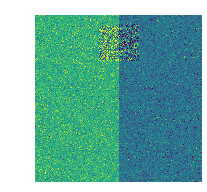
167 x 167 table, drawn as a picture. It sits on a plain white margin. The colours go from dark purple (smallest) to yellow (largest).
Overall the values sit about 50% of the way up the scale. An odd patch, rougher than its surroundings, sits in the top middle. The left part is higher, up to a seam about 50% of the way across. Values change most from cell to cell in the top middle.
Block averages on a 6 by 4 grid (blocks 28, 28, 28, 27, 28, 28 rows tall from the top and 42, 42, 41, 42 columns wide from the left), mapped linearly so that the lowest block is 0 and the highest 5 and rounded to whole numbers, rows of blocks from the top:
5 5 0 0 | 5 5 0 0 | 5 5 0 0 | 5 5 0 0 | 5 5 0 0 | 5 5 0 0
